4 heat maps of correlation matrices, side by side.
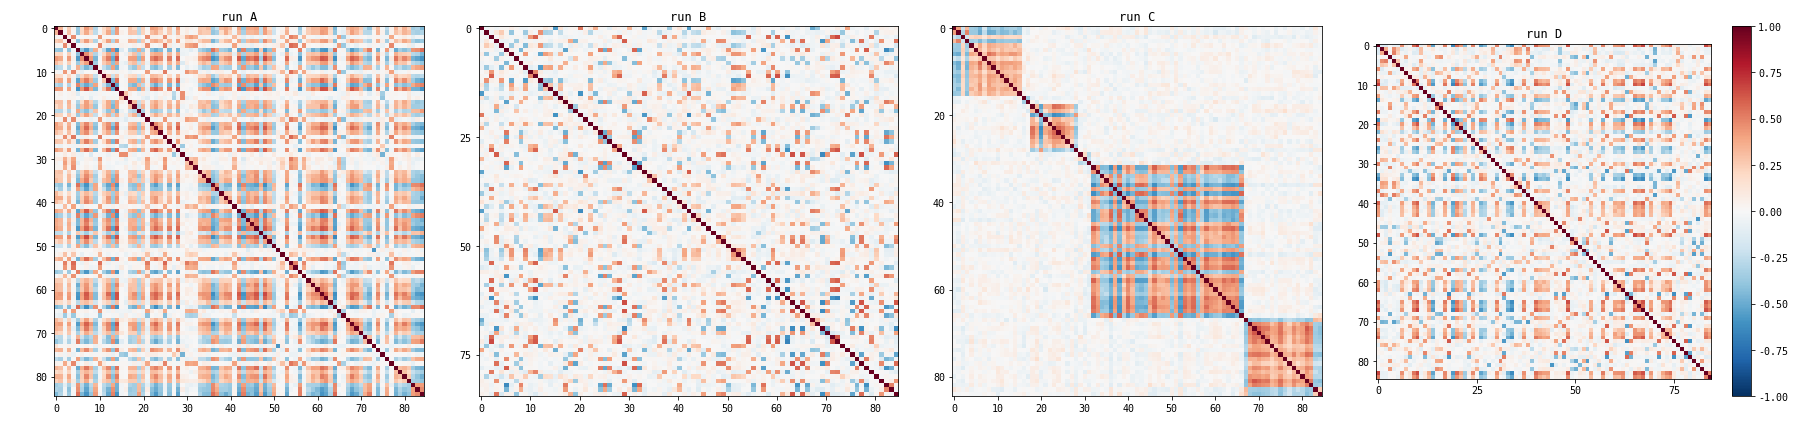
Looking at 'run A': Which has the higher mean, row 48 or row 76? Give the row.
48
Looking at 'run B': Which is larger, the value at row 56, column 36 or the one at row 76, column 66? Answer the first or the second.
the second
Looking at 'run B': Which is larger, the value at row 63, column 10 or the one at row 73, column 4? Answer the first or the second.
the first
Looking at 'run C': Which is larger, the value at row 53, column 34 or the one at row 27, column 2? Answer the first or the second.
the second
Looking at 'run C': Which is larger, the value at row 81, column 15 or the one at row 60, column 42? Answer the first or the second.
the first
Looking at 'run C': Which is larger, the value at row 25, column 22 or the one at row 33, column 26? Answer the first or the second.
the first
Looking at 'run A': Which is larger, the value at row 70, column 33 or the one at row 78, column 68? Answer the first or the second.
the second
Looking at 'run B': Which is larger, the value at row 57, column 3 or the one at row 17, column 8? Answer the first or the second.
the second
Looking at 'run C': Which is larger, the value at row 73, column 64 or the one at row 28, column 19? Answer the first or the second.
the first
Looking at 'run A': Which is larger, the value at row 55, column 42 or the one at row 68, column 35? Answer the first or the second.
the second
